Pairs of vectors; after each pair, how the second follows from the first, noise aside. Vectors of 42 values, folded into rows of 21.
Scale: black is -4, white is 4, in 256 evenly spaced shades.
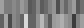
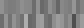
shrunk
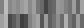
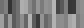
wrapped around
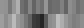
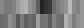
reversed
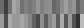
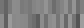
shrunk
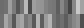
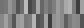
sign-scrambled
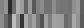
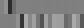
partly zeroed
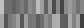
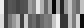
scaled up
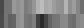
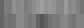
shrunk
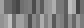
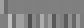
partly zeroed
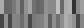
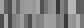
sign-scrambled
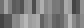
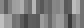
negated
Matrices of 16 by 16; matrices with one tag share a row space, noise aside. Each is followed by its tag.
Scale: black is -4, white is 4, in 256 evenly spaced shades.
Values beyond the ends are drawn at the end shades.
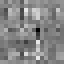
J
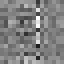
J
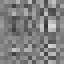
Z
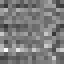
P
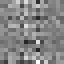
J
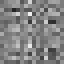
Z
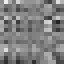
P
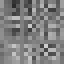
Z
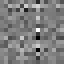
J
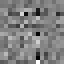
J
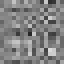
Z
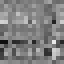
P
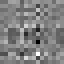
J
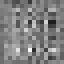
Z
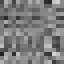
P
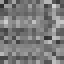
P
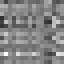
P
